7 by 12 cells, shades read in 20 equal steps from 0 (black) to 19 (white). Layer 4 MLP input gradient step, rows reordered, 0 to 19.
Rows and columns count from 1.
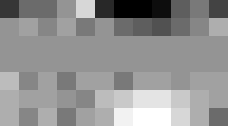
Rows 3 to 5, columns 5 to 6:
11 11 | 11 11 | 12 12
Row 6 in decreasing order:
17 17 15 15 14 13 13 12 12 12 11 10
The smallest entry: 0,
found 2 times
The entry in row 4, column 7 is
11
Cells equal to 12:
13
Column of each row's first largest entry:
5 12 1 1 1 8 8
